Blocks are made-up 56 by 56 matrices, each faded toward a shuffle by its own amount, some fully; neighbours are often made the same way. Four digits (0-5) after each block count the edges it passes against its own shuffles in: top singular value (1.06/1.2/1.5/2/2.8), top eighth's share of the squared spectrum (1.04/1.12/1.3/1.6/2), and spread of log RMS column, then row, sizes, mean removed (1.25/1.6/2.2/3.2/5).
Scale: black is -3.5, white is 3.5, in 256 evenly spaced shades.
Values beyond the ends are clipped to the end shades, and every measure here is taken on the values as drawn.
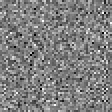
3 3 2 1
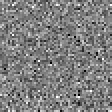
3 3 1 1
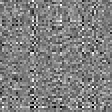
4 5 3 2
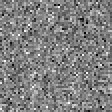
2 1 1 0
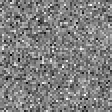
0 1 0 0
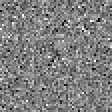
0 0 0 0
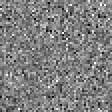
2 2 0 1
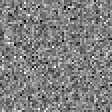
3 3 1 1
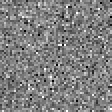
0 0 0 0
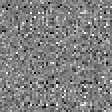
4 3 1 2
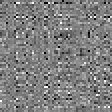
4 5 3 3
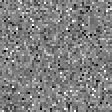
2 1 0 0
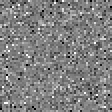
2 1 0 0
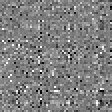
4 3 2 2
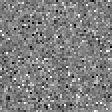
1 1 0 0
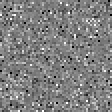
2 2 0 0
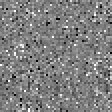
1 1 1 0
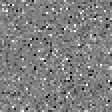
0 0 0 0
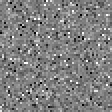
0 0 0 0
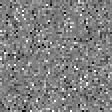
0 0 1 0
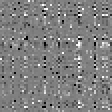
4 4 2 2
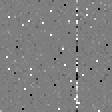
3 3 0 0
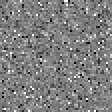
0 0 0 0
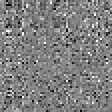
4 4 2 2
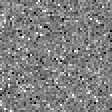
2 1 0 0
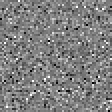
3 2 0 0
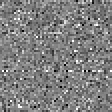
1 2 0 2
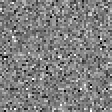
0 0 0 1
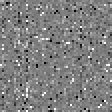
2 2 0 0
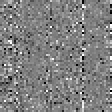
4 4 3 1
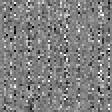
2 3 4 0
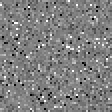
1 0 0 0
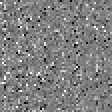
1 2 2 0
